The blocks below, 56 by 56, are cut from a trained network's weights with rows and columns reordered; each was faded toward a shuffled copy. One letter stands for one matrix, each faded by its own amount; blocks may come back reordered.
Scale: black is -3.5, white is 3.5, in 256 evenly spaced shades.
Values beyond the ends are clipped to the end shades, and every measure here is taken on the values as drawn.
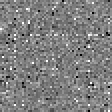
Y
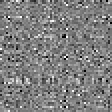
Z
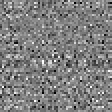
Z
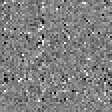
Y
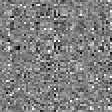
Z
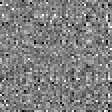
Z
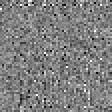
Y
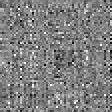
Z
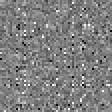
Y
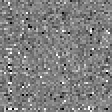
Y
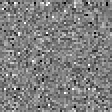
Y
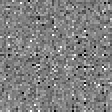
Y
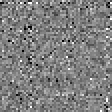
Y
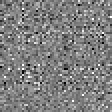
Z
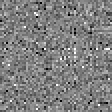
Y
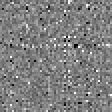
Y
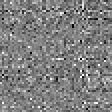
Z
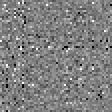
Y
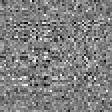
Z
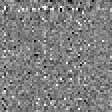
Y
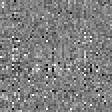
Y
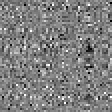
Z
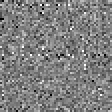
Y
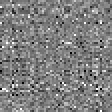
Z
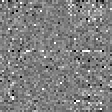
Y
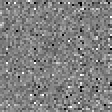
Y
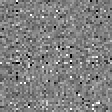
Y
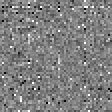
Y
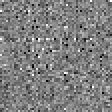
Y
